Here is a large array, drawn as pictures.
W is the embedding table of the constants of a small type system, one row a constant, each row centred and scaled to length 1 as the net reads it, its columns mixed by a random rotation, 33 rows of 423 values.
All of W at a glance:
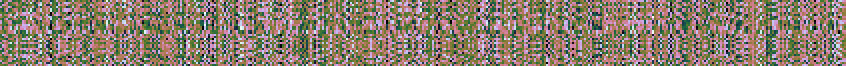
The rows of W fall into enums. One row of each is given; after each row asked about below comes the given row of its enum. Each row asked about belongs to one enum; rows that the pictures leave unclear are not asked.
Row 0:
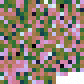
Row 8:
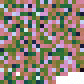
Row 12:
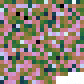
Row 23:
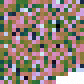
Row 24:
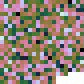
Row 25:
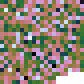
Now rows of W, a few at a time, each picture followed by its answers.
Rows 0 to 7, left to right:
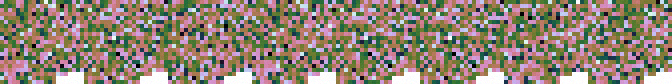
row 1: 25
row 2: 23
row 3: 0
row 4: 25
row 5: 25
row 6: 12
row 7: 24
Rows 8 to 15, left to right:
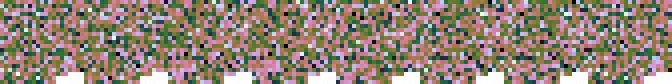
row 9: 25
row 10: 0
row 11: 0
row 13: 24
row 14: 24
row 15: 8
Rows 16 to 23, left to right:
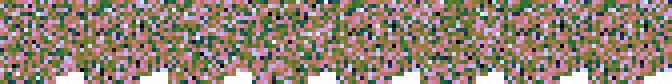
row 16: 8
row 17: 23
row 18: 25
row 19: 12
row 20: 23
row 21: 24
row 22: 23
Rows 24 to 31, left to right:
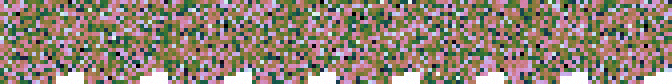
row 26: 23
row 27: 24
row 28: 12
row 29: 8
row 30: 0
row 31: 23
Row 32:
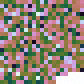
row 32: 8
